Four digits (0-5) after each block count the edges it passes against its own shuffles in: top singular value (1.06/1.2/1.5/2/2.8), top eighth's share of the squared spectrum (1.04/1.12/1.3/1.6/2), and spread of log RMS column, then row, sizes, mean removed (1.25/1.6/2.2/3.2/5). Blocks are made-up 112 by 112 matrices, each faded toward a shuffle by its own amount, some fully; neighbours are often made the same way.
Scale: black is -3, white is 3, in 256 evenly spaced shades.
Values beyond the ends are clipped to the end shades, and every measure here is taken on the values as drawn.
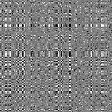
5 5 4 4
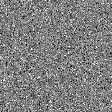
0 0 1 0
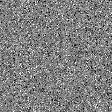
0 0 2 0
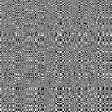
5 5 4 4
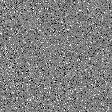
3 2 1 0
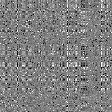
5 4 3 3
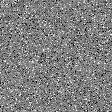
2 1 0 0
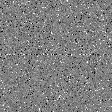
2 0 0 1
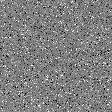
0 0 0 0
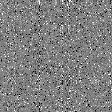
4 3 2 1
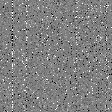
4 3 2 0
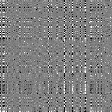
5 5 4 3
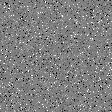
0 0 0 0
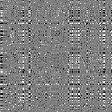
5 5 4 3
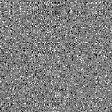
4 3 2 2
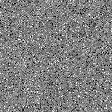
3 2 0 1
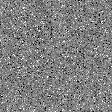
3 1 0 0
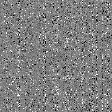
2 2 3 2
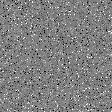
0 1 1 0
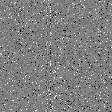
3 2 1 0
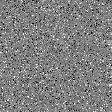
3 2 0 0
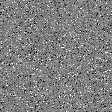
2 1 1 0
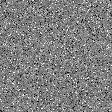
0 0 0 0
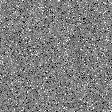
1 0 0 0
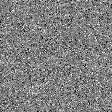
2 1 0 1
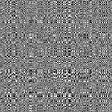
5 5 4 4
